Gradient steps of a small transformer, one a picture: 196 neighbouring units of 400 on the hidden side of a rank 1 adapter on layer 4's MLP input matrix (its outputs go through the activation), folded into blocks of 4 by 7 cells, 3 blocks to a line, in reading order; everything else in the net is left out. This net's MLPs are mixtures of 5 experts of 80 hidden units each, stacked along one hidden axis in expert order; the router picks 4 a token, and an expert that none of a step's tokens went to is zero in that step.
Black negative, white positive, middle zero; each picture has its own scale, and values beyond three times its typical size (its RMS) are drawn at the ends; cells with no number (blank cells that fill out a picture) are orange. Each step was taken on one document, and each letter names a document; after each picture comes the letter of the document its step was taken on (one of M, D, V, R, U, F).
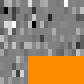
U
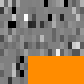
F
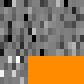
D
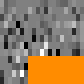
D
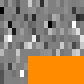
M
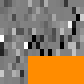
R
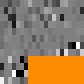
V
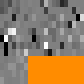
R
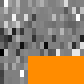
M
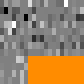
U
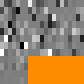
M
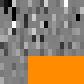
M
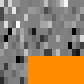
D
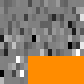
R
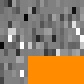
M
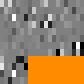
F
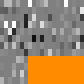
U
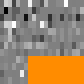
U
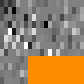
M
